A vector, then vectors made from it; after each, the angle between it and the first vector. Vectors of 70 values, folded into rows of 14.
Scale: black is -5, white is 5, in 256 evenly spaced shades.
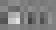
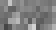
partly aligned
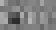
nearly opposite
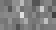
orthogonal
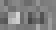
nearly parallel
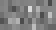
partly aligned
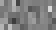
partly opposed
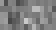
partly opposed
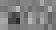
nearly opposite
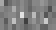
orthogonal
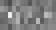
partly aligned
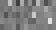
orthogonal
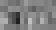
nearly opposite
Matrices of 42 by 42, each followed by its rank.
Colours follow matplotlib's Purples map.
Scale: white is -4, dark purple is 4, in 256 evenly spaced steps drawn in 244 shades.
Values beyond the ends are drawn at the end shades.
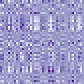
three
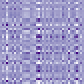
two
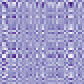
two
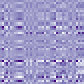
two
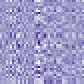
three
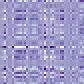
two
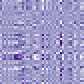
three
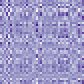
three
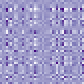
two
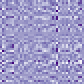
three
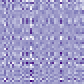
three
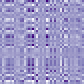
two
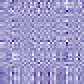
three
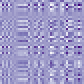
two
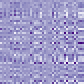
three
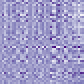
three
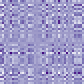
two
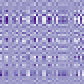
two
